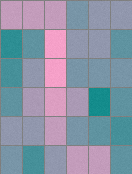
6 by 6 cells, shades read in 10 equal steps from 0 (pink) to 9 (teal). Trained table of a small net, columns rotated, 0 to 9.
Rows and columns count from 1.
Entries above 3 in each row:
3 5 5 3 5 4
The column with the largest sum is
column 6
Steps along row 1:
same same up down same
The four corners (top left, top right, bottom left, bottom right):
2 4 5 6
